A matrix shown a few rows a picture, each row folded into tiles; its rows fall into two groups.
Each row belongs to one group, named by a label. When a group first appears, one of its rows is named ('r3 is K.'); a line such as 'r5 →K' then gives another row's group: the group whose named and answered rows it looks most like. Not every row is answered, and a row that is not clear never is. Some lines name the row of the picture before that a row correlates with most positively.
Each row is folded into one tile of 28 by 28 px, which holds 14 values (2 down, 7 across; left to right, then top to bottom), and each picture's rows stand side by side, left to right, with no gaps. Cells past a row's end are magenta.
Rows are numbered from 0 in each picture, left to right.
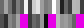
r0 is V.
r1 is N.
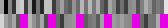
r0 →N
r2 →V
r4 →N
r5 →V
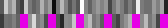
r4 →V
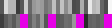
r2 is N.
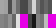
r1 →V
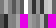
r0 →V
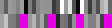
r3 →N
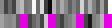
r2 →V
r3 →V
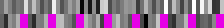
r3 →N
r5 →V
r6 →V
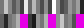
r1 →V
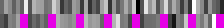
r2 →N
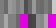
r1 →V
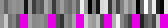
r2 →V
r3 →N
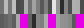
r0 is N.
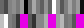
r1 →V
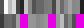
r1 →N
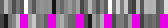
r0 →V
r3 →V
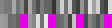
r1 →N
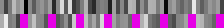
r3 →N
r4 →N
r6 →V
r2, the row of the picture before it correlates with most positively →2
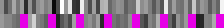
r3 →N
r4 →V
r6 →V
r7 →V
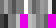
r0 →V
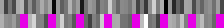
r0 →N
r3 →V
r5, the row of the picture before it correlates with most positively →1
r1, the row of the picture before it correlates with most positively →1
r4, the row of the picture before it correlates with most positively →1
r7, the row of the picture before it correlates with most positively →1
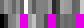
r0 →V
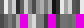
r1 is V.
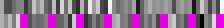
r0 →N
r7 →V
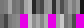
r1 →N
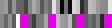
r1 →V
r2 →N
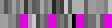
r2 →N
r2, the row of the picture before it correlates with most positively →3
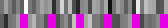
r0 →V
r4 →V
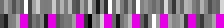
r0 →V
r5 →V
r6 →N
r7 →V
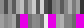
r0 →N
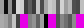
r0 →N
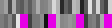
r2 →N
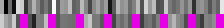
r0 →N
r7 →V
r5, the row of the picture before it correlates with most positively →3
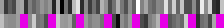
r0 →N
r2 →N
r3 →N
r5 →V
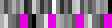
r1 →V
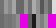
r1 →V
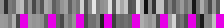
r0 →N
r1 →N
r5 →N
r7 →V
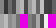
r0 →N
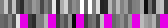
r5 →N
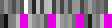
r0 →V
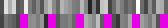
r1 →N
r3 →N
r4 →V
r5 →N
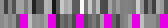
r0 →N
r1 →N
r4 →V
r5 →N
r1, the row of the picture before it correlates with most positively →3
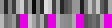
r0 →N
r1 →N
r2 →N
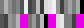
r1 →N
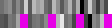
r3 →V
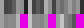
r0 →N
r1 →N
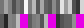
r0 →V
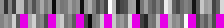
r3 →V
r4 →N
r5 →V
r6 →N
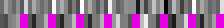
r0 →V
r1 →V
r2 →V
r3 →V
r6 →V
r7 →V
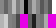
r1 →V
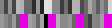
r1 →N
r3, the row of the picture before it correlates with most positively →1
